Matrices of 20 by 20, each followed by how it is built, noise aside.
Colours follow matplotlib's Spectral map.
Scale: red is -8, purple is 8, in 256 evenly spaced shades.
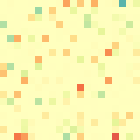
sparse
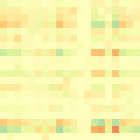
low rank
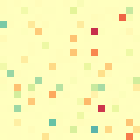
sparse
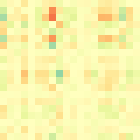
low rank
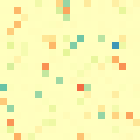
sparse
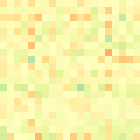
low rank
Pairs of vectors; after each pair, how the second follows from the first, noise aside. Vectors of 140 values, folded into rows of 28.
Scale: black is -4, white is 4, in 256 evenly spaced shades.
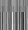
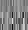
sign-scrambled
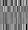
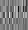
wrapped around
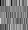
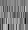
wrapped around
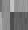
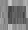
wrapped around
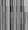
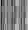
wrapped around
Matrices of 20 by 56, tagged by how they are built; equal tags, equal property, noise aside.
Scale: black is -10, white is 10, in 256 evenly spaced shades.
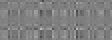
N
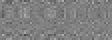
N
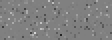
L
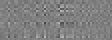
N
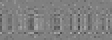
N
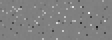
L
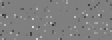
L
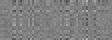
N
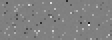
L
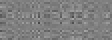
N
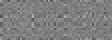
N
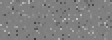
L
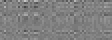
N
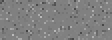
L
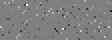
L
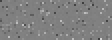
L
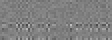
N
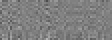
N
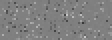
L
